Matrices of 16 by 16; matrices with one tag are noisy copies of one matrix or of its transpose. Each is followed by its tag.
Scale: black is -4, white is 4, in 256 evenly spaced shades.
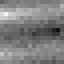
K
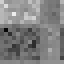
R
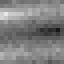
K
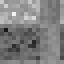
R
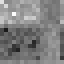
R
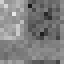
R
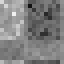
R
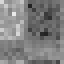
R
